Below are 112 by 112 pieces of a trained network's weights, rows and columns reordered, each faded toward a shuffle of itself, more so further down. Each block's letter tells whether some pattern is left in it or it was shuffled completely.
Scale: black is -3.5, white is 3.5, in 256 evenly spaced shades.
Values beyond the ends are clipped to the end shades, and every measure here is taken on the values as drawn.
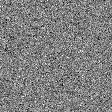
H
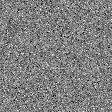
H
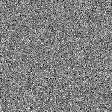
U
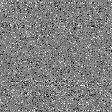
U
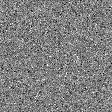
H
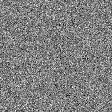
U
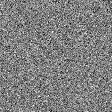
U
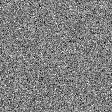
H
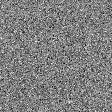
H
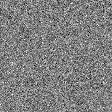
U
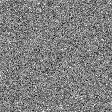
H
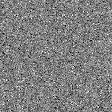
U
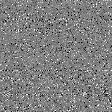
U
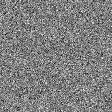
U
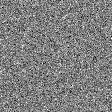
H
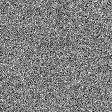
U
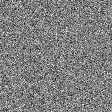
H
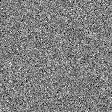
U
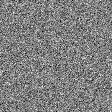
H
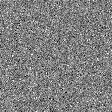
U
